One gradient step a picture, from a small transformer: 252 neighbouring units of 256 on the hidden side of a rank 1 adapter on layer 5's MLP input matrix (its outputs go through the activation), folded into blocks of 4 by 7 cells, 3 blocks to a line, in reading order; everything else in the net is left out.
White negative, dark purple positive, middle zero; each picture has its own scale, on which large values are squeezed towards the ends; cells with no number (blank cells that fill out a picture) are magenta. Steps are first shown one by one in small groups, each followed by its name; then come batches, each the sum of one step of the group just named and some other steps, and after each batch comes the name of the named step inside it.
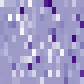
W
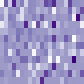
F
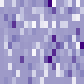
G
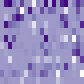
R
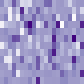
W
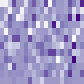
F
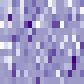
F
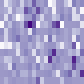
F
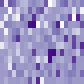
R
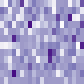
G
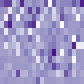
R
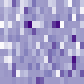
F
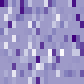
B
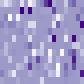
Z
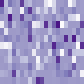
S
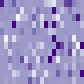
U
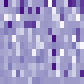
Z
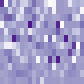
S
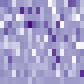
Z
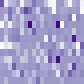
Z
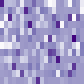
B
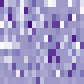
U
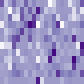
S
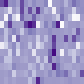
S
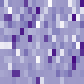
S
